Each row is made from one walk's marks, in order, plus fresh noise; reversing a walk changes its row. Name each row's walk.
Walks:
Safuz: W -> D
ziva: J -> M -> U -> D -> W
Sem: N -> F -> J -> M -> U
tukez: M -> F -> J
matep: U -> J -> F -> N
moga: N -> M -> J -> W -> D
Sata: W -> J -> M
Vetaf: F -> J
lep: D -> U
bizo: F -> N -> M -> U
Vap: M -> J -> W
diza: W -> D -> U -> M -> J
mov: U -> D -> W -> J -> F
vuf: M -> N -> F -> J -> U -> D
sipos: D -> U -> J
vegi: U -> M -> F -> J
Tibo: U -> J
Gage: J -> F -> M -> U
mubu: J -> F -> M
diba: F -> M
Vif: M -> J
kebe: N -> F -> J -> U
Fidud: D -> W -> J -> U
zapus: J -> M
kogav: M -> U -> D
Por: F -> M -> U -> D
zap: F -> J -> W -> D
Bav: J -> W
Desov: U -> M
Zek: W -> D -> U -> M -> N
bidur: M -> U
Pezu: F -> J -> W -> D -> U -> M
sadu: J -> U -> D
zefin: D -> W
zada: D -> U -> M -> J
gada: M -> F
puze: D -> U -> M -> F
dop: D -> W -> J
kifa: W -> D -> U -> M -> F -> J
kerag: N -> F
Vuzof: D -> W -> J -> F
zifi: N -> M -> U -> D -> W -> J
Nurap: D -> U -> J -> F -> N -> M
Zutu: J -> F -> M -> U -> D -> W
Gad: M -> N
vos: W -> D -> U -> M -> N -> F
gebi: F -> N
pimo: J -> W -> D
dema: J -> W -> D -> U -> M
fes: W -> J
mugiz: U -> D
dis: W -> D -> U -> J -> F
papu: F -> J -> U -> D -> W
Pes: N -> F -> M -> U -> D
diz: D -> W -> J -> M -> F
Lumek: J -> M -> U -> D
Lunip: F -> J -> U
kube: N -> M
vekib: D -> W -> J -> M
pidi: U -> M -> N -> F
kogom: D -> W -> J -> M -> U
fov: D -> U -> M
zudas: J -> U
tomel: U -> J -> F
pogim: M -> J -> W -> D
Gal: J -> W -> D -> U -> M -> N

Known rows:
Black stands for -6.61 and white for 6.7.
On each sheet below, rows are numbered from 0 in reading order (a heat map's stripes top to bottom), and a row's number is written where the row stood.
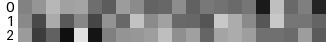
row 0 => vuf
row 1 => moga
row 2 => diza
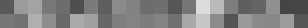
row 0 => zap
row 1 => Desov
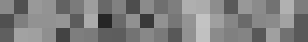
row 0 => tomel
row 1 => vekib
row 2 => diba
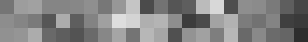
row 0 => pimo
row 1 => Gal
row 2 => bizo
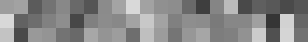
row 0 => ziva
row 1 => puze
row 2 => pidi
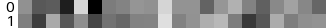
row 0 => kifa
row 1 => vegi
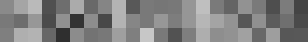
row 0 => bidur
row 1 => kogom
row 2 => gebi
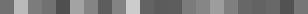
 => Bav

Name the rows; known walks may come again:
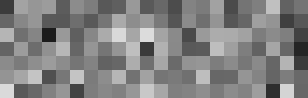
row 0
mubu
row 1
Gage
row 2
Zek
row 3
dema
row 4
fov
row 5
Gad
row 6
puze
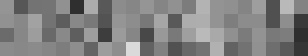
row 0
diz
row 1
lep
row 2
Fidud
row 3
sadu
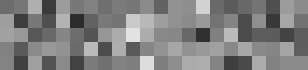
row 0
Vif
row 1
zada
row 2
ziva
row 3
mov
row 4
vegi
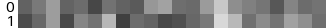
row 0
Vetaf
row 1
Sata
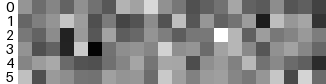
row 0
Lumek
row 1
Nurap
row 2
fes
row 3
kifa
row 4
bizo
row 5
pidi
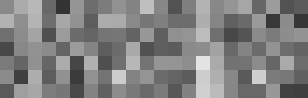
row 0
gebi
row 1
kogav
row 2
tukez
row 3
zapus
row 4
dop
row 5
moga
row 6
zap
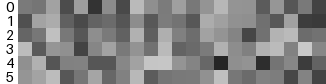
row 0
kogom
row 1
Lunip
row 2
matep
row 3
kerag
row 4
Zutu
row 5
bidur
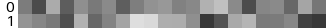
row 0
Tibo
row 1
Gal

